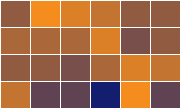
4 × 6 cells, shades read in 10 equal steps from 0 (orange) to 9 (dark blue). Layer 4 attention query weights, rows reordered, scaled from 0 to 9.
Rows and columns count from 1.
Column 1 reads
4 3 4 2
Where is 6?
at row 4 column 2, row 4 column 3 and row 4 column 6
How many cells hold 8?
0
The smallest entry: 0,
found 2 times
